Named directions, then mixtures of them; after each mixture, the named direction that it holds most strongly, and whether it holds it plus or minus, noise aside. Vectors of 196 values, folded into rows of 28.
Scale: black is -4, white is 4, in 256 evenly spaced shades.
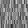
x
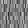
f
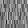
x, plus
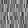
f, minus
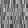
x, plus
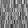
x, plus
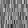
x, plus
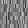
f, plus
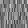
x, plus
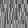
x, minus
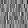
f, minus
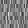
f, minus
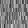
x, minus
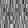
x, minus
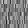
f, plus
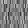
f, plus
